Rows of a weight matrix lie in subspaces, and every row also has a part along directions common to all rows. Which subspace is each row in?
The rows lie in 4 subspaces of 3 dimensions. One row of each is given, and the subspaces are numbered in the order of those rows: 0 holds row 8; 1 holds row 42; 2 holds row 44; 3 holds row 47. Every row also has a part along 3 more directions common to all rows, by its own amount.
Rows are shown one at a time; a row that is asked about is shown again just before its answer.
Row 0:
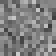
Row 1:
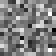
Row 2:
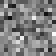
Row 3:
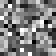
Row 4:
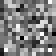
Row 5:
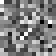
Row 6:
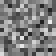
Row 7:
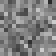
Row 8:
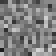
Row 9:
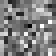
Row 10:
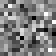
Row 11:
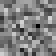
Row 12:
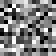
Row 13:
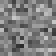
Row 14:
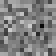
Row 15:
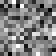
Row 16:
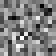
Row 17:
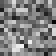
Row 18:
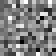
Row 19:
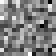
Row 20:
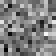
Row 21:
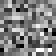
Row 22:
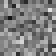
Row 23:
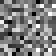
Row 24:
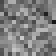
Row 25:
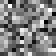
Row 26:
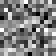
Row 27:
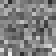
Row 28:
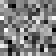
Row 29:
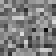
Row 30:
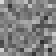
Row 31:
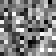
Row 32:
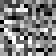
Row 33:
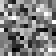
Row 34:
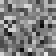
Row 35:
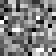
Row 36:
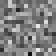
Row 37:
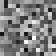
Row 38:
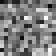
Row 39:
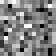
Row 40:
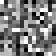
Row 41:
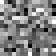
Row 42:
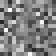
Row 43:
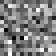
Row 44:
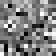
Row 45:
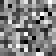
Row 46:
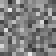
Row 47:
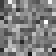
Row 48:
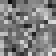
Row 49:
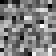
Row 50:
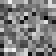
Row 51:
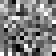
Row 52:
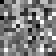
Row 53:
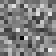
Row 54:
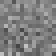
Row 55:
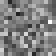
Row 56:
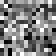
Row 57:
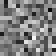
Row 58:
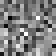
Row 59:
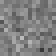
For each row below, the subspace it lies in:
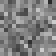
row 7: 2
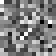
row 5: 2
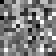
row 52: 2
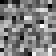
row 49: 0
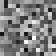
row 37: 3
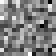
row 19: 0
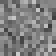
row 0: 3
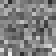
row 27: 1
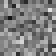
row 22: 3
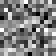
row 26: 0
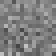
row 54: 2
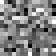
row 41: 1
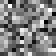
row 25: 3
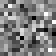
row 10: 3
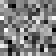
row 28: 1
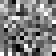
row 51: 2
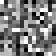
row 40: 3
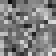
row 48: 0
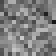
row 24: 3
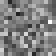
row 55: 0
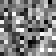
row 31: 2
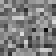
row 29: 1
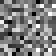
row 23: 1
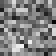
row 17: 1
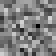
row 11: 2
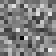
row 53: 1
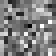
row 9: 0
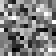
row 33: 3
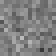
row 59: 2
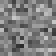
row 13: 1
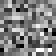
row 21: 1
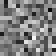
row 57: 3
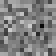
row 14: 0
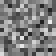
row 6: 0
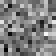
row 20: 2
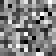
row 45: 3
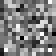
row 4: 3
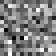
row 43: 1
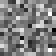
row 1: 1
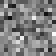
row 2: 3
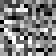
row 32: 0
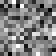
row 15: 2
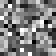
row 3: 3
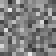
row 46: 1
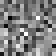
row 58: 2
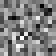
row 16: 2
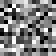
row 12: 1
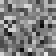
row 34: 0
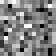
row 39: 0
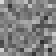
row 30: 0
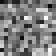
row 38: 0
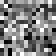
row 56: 1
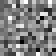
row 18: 3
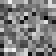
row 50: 0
